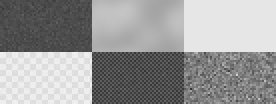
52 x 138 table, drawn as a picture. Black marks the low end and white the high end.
It is made of 2 by 3 panels. Panel 1,1: low, fine-grained, faint in contrast. Panel 1,2: high, smooth, faint in contrast. Panel 1,3: very high, flat. Panel 2,1: very high, checkered, faint in contrast. Panel 2,2: low, checkered. Panel 2,3: middling, fine-grained.
